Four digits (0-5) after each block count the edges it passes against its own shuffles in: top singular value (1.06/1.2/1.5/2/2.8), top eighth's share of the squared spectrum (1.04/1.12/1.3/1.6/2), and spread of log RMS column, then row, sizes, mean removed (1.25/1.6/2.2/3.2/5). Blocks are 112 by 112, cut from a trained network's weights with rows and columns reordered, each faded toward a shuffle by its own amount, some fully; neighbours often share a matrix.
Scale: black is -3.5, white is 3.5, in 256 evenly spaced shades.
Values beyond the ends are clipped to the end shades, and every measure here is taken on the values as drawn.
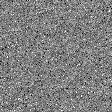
0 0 0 0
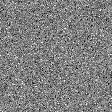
0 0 0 0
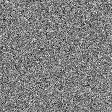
0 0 0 0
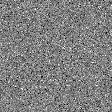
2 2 0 0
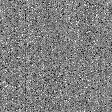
2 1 0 0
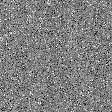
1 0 0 0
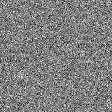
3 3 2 1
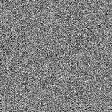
3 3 1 0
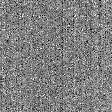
3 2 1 1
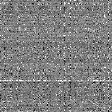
3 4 3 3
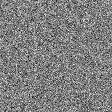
0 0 0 0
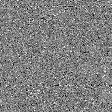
2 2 0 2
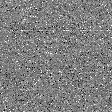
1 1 0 0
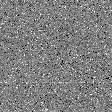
0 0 0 0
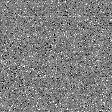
1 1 0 0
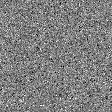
1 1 0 0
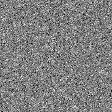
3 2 1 0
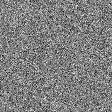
1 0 0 0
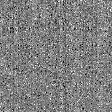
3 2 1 2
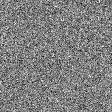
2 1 0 0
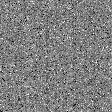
1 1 0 0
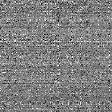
3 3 3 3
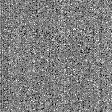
2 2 0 2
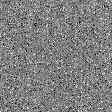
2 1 0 1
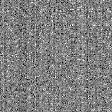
3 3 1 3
